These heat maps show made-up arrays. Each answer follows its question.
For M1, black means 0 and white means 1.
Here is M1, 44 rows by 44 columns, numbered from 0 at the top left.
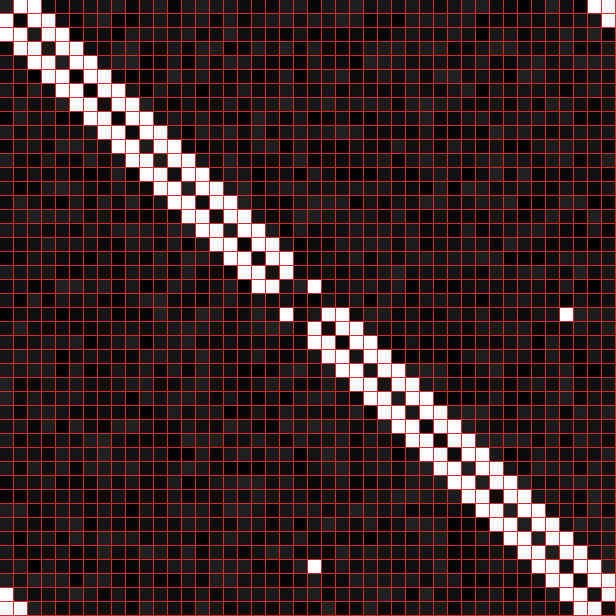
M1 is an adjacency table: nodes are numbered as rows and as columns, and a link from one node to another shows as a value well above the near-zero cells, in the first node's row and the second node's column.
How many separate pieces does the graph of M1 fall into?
2
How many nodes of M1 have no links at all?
1
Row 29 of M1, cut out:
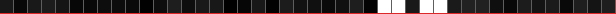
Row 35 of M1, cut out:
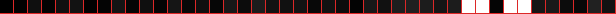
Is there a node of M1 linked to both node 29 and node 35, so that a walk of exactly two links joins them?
no
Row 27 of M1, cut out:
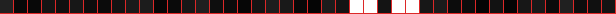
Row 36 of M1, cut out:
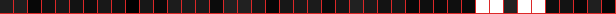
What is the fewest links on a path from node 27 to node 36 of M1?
5
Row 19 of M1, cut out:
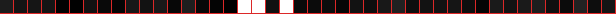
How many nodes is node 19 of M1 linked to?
3
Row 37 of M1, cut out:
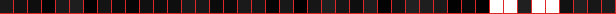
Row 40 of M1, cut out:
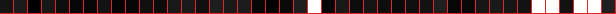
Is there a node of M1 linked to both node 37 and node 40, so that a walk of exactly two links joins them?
yes
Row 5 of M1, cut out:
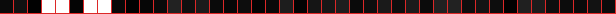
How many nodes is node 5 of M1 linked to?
4
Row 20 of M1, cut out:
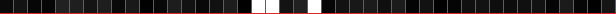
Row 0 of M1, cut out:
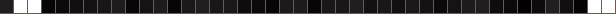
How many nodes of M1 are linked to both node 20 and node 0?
0
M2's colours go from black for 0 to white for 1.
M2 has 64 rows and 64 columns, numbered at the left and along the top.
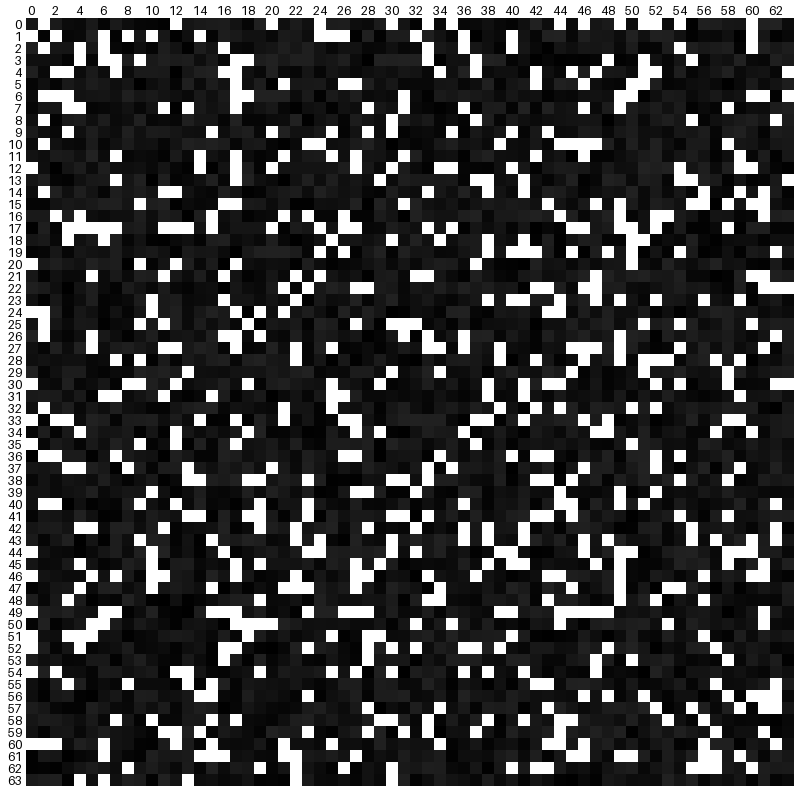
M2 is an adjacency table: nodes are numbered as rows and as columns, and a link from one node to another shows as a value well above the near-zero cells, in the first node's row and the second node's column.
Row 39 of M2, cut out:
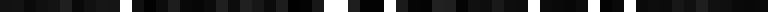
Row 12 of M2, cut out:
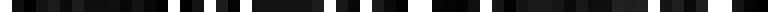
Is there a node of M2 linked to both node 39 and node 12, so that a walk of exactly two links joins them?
yes
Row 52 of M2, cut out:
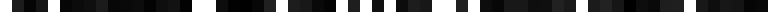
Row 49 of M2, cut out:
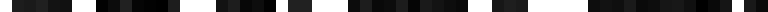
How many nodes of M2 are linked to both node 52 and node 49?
7
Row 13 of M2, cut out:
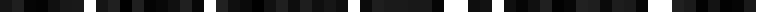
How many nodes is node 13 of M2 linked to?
9
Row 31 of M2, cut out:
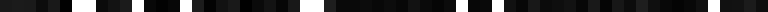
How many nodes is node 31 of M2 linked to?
9
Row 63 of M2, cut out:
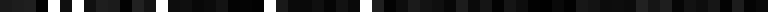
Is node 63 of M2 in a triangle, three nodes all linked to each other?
no
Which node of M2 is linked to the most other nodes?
node 17
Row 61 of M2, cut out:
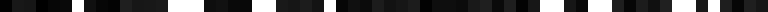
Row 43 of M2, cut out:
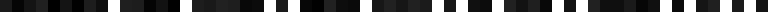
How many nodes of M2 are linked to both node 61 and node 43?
4
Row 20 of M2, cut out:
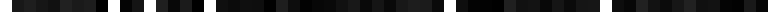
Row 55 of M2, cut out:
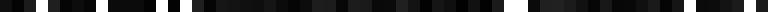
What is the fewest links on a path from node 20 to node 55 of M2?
3
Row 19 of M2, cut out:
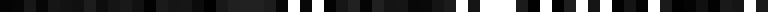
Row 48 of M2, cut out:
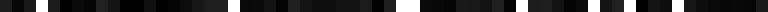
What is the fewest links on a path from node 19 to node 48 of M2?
1
